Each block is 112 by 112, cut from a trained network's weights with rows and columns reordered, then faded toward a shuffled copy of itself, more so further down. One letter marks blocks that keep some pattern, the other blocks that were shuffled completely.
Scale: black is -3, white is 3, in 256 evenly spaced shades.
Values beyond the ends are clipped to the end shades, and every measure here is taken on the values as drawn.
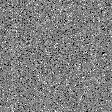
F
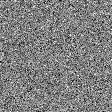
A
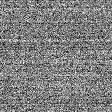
F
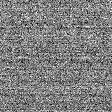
F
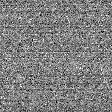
F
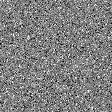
F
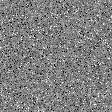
A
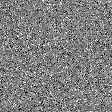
A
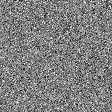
A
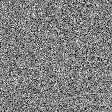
A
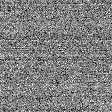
F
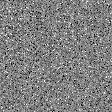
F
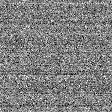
F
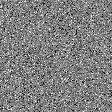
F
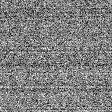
F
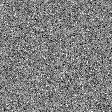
A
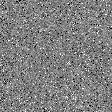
F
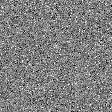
F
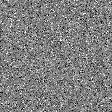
F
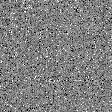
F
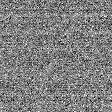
F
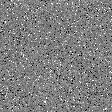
A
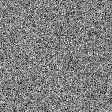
A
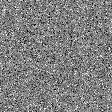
A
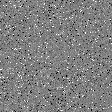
A
